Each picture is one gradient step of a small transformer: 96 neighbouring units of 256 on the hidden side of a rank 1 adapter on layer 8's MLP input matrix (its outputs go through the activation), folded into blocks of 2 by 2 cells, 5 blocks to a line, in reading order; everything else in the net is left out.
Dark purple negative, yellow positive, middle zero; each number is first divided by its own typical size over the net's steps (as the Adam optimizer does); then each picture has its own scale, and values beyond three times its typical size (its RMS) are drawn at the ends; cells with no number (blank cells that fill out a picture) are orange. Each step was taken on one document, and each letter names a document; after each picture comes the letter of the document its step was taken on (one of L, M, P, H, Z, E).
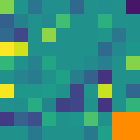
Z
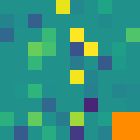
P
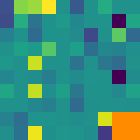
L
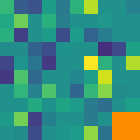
Z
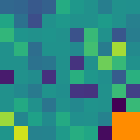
L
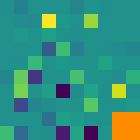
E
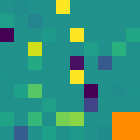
P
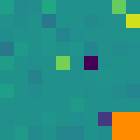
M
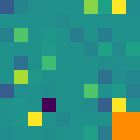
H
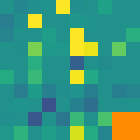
P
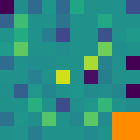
Z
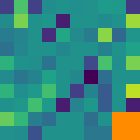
Z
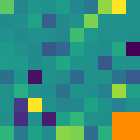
E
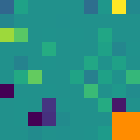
H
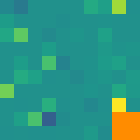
H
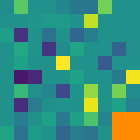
E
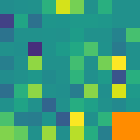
L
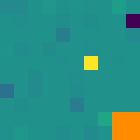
M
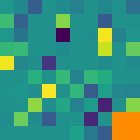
Z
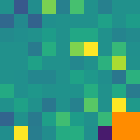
L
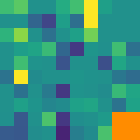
E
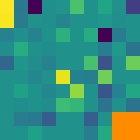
Z
